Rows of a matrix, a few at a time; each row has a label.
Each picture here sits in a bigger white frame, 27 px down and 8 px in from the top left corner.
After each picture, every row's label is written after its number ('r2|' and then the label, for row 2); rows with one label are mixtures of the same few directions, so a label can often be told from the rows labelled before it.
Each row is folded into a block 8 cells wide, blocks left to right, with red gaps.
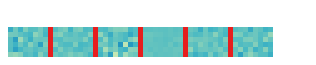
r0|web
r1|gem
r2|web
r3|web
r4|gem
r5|gem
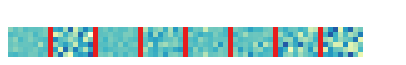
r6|web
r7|gem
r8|web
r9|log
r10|web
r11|web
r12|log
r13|gem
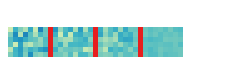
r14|log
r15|log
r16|log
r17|log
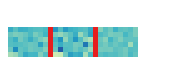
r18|web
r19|web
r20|web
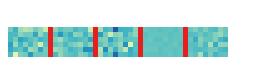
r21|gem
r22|log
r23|web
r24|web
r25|web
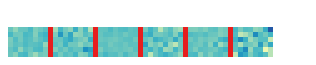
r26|gem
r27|log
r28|gem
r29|gem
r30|web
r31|log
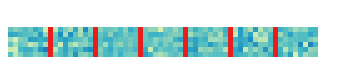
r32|log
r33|log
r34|log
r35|web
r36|log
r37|log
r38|web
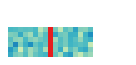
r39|log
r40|gem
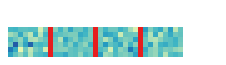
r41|log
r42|web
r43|log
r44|log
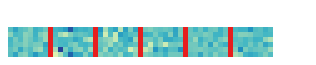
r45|gem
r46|web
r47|log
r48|log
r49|web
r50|web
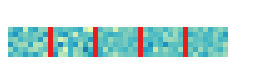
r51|gem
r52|log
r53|web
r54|log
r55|gem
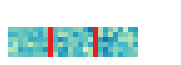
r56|log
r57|log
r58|log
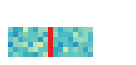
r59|gem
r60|log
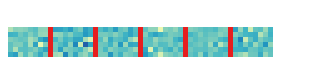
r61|web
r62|web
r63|web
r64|web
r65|web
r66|web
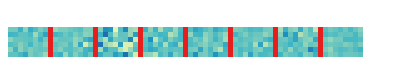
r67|gem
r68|web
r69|gem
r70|web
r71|gem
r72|web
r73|log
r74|log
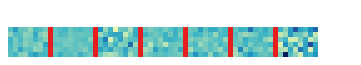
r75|gem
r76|gem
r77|web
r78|log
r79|gem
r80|web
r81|gem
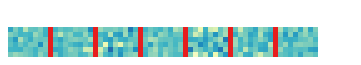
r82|web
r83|log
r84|log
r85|log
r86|gem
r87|gem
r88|log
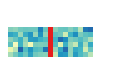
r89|log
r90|log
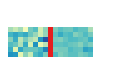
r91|web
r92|log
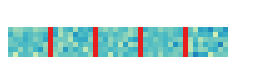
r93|gem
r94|log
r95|web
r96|web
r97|gem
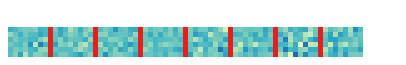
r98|web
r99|gem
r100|gem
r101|log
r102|log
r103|log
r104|web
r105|log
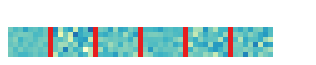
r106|web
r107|log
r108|gem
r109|web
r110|gem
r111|web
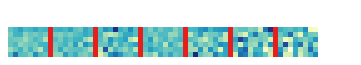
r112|gem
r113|web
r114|web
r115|web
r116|gem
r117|log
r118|log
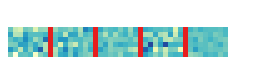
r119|gem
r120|log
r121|log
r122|log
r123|web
